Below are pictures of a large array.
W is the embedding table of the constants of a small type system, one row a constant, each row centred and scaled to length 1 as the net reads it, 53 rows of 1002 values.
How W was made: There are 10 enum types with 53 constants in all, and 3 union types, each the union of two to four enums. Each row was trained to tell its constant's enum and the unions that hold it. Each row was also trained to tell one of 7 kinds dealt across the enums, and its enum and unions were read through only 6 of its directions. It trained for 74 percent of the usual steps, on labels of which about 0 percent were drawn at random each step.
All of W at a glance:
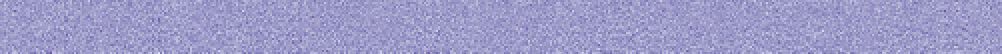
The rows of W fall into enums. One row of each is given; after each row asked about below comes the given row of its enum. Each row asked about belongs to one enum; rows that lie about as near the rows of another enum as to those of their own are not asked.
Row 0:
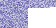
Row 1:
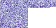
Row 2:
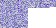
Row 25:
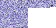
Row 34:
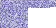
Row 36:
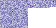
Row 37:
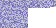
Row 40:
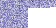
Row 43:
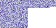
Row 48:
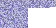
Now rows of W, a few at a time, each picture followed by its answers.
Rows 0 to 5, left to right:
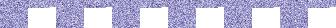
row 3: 2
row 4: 48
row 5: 36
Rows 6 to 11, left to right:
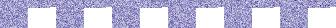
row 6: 40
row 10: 36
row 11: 43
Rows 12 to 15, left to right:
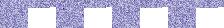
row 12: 2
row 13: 40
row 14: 34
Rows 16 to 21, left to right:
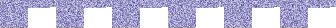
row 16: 43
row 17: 0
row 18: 48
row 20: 34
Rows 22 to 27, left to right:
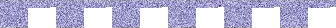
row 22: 25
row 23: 36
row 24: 36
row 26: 43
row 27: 34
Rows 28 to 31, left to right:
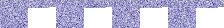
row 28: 0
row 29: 1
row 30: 0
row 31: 2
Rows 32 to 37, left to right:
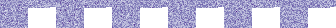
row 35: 34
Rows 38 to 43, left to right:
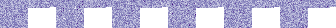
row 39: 36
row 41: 37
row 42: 40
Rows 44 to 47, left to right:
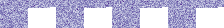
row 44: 0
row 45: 34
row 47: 2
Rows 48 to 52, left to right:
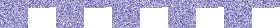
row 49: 1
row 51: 2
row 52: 40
